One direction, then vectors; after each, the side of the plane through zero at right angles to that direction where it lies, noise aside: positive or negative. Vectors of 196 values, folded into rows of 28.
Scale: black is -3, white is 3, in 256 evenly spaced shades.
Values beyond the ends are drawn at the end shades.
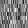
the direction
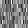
negative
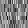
negative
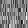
positive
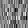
negative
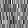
negative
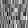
positive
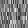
positive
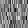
negative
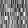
positive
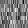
positive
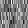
negative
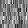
positive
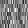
positive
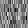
negative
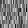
positive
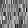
positive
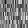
positive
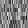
negative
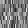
negative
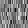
negative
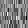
negative
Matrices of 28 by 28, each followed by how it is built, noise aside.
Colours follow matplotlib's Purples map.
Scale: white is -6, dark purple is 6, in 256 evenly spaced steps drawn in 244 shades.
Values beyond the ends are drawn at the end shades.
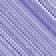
Toeplitz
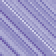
Toeplitz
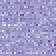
uneven rows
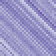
Toeplitz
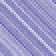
Toeplitz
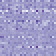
uneven rows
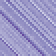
Toeplitz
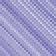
Toeplitz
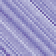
Toeplitz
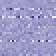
uneven rows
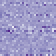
uneven rows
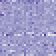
uneven rows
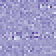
uneven rows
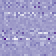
uneven rows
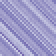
Toeplitz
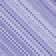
Toeplitz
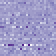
uneven rows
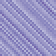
Toeplitz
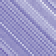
Toeplitz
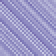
Toeplitz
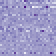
uneven rows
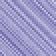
Toeplitz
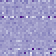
uneven rows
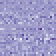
uneven rows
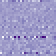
uneven rows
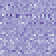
uneven rows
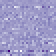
uneven rows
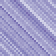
Toeplitz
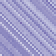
Toeplitz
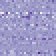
uneven rows
